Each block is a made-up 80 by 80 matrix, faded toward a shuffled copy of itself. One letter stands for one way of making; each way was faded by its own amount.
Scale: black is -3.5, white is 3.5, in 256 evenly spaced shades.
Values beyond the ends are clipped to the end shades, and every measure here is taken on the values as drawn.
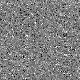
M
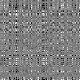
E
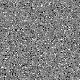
M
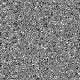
M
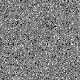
M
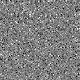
M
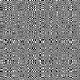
E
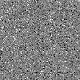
M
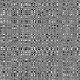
E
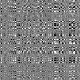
E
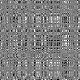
E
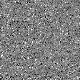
M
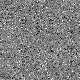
M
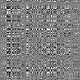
E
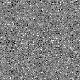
M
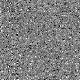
M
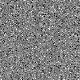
M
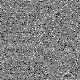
M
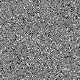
M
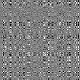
E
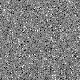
M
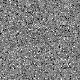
M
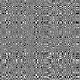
E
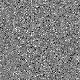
M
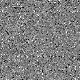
M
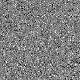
M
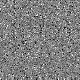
M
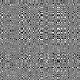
E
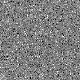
M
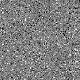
M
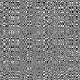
E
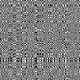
E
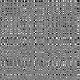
E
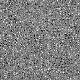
M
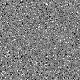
M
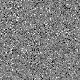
M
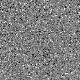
M
